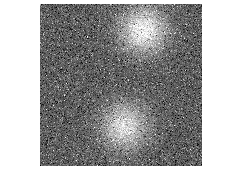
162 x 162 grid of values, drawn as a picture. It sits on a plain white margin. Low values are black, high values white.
No overall slope runs across the table. Neither half mirrors the other. There are two bumps. No single row or column stands out from its neighbours.
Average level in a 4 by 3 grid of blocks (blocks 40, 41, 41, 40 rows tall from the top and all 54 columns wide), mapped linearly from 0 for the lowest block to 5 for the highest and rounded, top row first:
053 / 011 / 040 / 040
